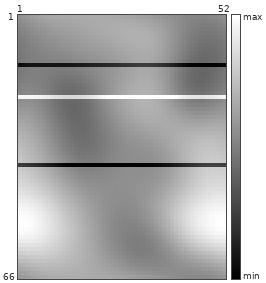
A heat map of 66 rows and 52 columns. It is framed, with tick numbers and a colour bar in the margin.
Odd lines: rows 13, 21 and 38. Histogram: heavy tails on both sides. Calmest part: bottom middle.
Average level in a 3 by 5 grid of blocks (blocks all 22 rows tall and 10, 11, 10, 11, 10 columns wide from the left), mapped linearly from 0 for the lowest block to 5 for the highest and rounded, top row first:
11220 | 20123 | 53125
